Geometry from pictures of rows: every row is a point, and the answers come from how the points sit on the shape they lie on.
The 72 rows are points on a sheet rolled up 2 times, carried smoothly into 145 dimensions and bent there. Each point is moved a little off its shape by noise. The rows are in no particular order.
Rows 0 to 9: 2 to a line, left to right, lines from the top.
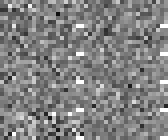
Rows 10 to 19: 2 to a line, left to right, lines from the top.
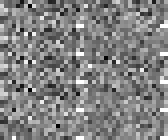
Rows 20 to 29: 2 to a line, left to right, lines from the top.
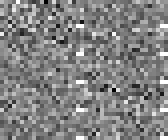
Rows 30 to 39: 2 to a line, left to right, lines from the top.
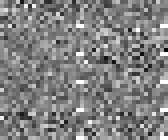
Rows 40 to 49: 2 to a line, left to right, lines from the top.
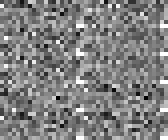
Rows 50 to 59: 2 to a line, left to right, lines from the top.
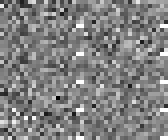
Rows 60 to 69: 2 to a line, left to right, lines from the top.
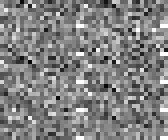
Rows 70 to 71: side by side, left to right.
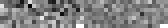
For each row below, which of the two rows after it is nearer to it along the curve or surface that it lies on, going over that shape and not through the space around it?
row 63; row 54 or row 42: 42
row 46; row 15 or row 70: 70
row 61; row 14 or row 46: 14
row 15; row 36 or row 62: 62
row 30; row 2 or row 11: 11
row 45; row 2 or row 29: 29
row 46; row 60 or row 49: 49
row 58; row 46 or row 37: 46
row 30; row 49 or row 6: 49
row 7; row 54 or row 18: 18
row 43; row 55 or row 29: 29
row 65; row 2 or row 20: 20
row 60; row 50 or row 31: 50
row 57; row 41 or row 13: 13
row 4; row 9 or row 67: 9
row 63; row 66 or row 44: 44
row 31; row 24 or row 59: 59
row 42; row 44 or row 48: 44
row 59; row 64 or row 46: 46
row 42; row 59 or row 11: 11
